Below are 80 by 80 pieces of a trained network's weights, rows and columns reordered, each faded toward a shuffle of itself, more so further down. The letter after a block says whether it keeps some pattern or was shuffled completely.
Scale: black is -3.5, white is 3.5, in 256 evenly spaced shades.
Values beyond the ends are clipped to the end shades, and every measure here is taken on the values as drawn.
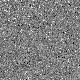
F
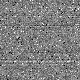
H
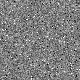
F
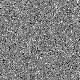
H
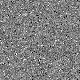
F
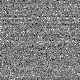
H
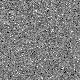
F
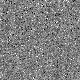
F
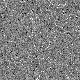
F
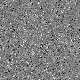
H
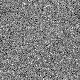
F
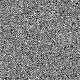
F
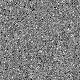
F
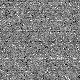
H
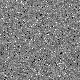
F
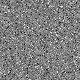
H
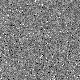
F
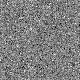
H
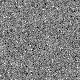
F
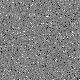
F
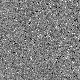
F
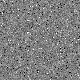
F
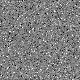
F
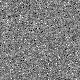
F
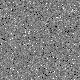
F
